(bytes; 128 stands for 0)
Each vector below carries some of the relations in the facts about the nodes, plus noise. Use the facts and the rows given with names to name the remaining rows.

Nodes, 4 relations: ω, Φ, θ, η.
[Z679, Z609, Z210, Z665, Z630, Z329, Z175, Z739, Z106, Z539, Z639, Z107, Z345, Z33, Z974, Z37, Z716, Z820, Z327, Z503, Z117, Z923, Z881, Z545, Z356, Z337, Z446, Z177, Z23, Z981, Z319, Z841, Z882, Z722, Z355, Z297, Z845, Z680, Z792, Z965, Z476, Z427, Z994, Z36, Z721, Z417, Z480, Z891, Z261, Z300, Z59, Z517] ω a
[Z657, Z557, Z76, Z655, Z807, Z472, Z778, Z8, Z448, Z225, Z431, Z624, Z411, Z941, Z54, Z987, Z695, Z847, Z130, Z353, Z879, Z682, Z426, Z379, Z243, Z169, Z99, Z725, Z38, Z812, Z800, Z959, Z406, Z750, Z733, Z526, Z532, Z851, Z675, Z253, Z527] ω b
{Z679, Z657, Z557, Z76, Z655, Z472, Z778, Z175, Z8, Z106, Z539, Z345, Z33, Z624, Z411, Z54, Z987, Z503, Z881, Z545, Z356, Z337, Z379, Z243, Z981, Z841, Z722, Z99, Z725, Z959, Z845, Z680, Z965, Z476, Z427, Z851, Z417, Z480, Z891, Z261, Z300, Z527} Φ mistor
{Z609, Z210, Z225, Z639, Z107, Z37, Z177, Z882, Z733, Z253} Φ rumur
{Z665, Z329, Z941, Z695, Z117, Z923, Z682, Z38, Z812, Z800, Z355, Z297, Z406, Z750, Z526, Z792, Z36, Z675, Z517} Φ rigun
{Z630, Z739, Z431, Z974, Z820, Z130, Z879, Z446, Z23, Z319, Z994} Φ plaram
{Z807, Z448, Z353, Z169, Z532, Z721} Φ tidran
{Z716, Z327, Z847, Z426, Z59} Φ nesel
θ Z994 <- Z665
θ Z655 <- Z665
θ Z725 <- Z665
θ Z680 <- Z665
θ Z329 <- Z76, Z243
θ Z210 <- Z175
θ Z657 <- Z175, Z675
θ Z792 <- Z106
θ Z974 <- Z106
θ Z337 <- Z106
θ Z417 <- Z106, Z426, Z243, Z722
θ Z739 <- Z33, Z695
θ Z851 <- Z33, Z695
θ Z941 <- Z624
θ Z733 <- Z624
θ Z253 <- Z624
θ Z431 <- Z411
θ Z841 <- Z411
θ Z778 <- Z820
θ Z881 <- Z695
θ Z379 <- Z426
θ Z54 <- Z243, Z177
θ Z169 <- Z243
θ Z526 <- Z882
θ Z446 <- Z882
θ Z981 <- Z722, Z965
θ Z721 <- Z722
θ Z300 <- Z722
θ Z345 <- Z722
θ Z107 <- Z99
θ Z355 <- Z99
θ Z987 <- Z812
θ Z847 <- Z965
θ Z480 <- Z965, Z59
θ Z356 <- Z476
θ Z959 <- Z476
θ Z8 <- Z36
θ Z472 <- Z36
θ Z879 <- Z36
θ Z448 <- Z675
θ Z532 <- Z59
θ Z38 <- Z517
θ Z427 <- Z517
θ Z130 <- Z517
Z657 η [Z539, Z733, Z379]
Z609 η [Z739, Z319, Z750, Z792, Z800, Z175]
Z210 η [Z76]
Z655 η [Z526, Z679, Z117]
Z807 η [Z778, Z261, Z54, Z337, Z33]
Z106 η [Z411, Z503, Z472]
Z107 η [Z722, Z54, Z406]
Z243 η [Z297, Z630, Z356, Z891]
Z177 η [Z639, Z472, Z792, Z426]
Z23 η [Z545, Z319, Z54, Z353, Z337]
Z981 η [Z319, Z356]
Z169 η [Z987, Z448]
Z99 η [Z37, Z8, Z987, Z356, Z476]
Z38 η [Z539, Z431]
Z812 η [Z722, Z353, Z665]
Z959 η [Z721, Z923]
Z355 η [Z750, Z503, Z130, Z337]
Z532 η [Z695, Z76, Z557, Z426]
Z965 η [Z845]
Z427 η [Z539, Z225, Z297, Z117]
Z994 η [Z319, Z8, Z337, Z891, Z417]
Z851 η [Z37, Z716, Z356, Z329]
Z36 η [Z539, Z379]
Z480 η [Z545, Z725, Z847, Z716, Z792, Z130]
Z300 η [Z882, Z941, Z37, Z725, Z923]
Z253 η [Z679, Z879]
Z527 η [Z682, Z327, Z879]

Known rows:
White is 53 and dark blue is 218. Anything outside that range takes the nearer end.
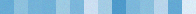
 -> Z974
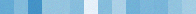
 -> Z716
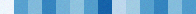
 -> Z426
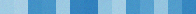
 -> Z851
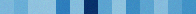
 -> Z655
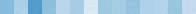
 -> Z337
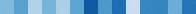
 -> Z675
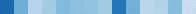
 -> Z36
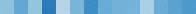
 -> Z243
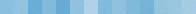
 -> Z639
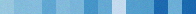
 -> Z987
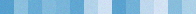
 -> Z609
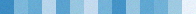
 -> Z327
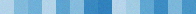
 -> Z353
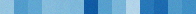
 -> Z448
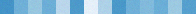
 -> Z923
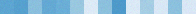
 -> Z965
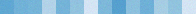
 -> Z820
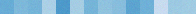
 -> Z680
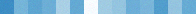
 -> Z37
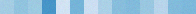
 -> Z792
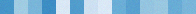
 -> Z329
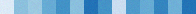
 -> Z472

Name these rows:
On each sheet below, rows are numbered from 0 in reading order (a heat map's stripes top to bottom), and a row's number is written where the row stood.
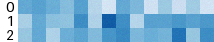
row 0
Z59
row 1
Z431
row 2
Z624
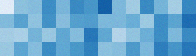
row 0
Z695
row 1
Z99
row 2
Z778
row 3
Z959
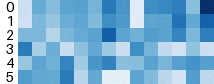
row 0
Z725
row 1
Z130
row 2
Z526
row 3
Z107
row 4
Z169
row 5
Z300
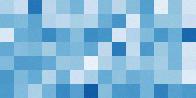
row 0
Z739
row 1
Z175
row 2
Z847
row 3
Z210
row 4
Z721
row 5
Z539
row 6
Z253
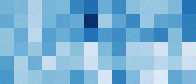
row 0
Z812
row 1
Z38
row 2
Z682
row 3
Z106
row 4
Z261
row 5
Z355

